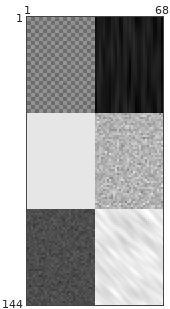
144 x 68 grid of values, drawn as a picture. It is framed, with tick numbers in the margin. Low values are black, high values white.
It is made of 3 by 2 panels. Panel 1,1: middling, checkered. Panel 1,2: very low, streaked downward, faint in contrast. Panel 2,1: very high, flat. Panel 2,2: high, fine-grained. Panel 3,1: low, fine-grained, faint in contrast. Panel 3,2: very high, slanting down to the right, faint in contrast.
